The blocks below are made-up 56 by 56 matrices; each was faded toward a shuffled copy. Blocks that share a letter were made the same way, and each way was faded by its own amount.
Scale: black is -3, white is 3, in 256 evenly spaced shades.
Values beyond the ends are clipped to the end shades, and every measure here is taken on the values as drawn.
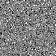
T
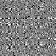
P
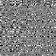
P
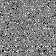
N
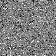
T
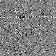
N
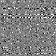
P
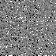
N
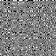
P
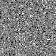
T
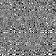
P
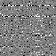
P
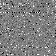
N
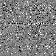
N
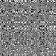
P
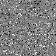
N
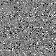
N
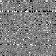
P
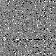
N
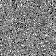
T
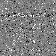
N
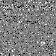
N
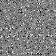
N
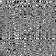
P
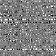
P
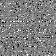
N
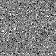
T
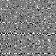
P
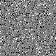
N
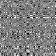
P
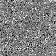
T
